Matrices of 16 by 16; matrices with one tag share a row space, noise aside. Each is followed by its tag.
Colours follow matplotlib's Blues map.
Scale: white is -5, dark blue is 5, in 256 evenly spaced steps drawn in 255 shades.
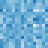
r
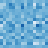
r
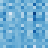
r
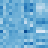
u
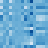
u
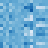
u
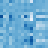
u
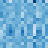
r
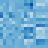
u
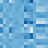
u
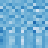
r
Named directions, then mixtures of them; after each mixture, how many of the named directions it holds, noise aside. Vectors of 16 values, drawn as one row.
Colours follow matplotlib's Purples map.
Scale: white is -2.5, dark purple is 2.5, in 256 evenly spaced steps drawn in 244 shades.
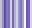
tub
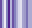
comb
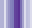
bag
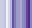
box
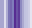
one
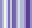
two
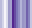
three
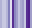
three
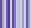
two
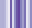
three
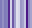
three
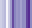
one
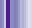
three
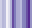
one
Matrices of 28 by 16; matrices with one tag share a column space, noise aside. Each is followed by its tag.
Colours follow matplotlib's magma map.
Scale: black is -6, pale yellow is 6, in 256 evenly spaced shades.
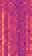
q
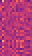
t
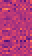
t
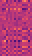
t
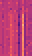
q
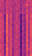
q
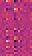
t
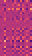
t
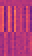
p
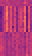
p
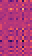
t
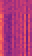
q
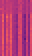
q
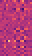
t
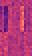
p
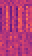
p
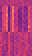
p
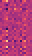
t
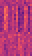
p
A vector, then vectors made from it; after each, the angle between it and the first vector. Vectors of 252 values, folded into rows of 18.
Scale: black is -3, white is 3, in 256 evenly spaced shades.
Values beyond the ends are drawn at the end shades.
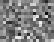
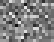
partly aligned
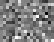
nearly parallel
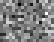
partly opposed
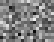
partly aligned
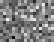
orthogonal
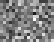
nearly parallel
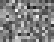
partly aligned
